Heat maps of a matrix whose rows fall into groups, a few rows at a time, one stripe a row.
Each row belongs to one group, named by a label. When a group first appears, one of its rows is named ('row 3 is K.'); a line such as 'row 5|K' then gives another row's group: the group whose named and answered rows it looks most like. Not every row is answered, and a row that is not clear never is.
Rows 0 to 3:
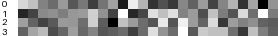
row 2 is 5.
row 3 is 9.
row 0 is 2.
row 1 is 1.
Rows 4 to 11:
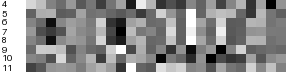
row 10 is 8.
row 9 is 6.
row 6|5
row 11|1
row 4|2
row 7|5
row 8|5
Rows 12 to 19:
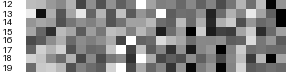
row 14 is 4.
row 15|8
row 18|2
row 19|6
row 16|1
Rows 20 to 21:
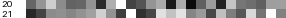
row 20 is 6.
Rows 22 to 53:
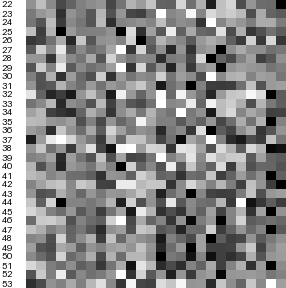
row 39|9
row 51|2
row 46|6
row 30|9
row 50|8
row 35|2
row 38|4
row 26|1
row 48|8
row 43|8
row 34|4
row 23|9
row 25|5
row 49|8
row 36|8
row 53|1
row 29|6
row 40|5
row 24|9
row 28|8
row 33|9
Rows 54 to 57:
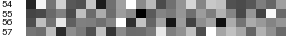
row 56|6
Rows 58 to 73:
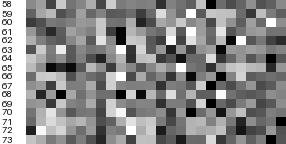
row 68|5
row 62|5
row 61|5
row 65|4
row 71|4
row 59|9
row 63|6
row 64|2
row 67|8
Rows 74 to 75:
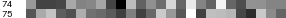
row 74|5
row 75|9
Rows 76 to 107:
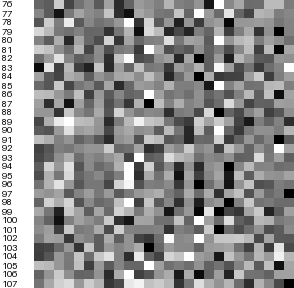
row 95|6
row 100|5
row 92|1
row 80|9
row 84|8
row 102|9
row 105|2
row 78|6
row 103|1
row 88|8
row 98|6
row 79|2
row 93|1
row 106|6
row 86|2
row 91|2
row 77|5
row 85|9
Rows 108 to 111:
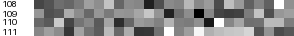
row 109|8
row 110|9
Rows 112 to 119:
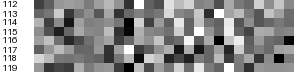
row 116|4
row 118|2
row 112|1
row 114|5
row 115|5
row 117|6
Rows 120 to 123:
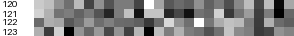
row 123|5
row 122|9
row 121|2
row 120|2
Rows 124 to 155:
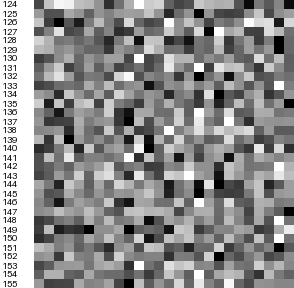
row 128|2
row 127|9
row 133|1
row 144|8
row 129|2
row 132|6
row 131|9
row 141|6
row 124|4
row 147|4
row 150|1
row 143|1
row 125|8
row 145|8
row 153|1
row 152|8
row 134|8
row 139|5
